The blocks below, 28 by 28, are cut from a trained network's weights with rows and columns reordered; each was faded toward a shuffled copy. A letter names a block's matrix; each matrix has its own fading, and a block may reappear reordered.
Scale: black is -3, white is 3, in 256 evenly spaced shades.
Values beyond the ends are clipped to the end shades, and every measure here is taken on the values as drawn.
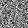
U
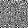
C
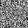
U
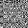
C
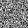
U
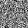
U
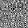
C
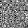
C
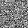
U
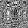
C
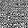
C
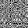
C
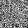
U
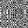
C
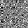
C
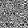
C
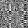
C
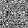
C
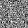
U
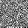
U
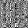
C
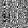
C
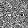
U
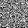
U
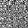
C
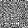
C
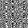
C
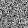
U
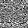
U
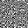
C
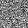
U
